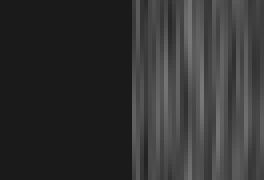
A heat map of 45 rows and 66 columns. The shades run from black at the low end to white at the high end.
It is made of 1 by 2 panels. Panel 1,1: very low, flat. Panel 1,2: low, streaked downward.
